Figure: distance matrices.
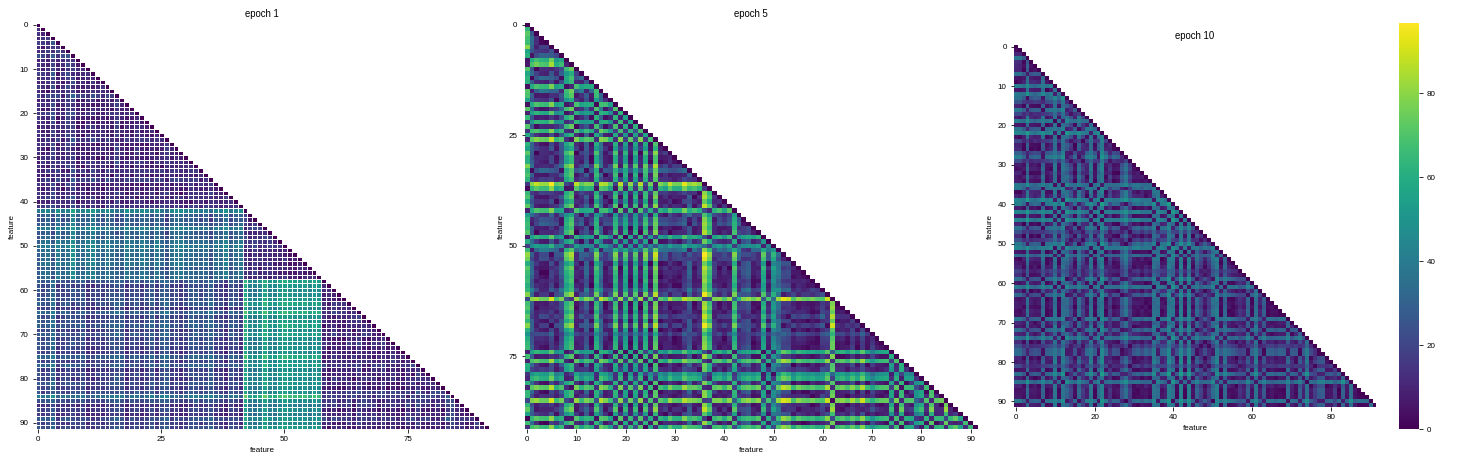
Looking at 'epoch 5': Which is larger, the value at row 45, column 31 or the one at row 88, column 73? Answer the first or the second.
the first
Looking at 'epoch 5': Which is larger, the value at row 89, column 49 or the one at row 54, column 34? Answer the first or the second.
the first
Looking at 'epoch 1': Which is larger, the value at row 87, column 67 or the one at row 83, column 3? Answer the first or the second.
the second
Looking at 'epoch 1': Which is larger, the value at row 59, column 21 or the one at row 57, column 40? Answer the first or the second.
the second
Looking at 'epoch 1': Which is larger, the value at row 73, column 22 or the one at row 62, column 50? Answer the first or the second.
the second
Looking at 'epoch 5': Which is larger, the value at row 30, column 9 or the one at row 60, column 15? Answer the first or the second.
the first
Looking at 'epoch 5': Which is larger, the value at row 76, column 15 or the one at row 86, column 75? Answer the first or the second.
the first
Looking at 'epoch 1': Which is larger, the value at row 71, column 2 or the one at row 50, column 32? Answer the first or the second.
the second
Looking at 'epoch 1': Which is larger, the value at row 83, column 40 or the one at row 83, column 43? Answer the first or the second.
the second
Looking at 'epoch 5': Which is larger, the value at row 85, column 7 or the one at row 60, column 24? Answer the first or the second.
the first
